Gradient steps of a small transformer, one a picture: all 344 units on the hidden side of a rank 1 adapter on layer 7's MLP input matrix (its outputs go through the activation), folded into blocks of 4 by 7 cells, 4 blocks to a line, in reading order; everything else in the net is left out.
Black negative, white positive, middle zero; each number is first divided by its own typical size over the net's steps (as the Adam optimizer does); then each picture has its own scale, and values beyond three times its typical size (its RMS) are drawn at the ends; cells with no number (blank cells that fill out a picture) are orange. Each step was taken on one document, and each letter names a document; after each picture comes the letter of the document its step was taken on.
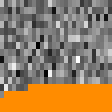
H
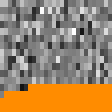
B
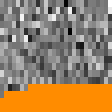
B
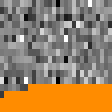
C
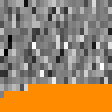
B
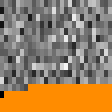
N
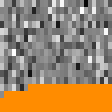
B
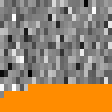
B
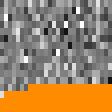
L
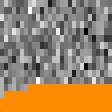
L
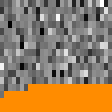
N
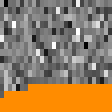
H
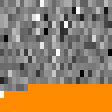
L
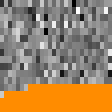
L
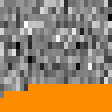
B
